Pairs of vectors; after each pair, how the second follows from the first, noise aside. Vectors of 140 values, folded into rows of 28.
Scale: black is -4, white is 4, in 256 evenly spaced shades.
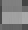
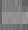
shrunk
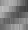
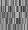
shuffled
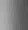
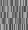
shuffled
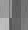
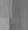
shrunk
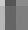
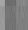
shrunk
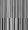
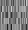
shuffled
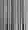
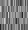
shuffled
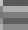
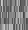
shuffled
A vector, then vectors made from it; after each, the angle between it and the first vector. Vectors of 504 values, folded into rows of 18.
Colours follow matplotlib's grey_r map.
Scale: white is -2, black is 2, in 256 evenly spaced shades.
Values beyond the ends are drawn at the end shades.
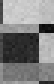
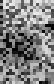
partly aligned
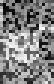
partly opposed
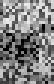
partly aligned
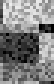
nearly parallel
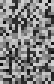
orthogonal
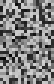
orthogonal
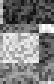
nearly opposite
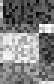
nearly opposite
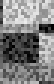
nearly parallel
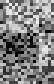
partly aligned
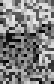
partly aligned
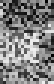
partly opposed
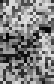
partly aligned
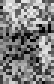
partly aligned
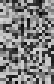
orthogonal
